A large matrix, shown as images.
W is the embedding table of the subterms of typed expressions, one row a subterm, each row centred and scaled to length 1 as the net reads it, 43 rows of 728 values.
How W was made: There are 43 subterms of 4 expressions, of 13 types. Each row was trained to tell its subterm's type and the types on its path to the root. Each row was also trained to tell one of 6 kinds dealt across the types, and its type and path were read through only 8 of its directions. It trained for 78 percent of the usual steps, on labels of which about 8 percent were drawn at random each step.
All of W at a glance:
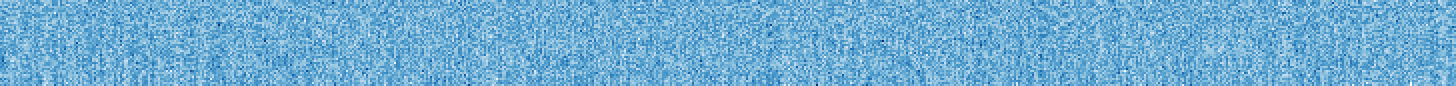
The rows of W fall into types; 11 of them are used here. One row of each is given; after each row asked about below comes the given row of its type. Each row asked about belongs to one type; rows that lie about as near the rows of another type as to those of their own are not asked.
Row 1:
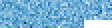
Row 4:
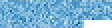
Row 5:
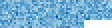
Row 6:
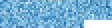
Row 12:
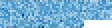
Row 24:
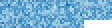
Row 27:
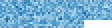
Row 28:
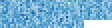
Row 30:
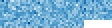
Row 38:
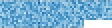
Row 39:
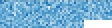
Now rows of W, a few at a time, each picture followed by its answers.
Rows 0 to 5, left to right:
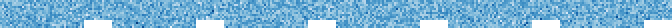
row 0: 1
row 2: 27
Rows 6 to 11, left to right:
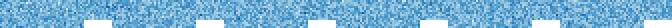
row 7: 27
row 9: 1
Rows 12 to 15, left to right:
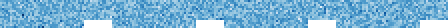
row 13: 38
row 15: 27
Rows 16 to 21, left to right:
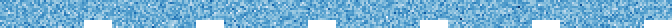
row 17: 1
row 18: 38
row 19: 5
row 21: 24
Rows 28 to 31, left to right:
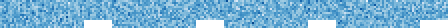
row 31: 5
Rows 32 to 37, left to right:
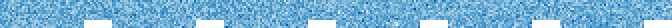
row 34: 4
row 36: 6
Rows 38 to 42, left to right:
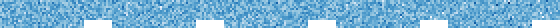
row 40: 38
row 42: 39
